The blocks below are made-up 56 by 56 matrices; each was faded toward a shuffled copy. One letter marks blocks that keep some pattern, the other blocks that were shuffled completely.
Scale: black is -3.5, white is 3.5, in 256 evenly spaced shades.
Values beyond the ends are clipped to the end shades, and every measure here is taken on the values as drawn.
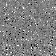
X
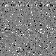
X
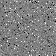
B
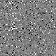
X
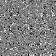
X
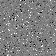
B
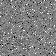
B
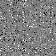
X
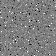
B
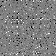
X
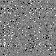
X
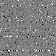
X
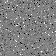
B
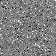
B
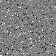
B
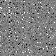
X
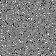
B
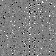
X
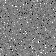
B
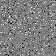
B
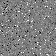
B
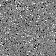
B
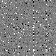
X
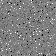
B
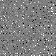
X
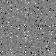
X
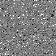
X
